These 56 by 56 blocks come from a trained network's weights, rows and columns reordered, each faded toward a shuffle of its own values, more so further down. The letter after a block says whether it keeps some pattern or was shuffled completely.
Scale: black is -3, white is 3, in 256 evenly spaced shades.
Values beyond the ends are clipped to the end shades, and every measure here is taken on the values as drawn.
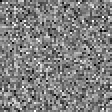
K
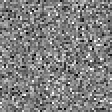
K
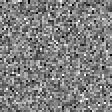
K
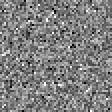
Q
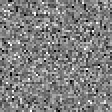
K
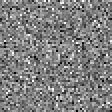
Q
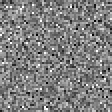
Q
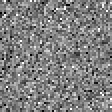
K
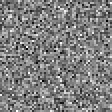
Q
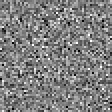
Q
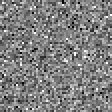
K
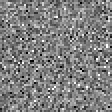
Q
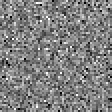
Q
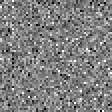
Q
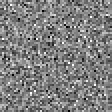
K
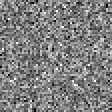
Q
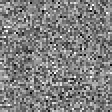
Q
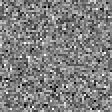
K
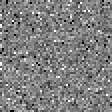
Q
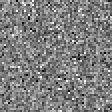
K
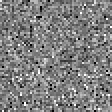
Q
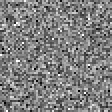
K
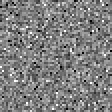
K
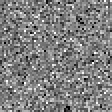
K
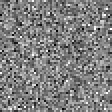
K
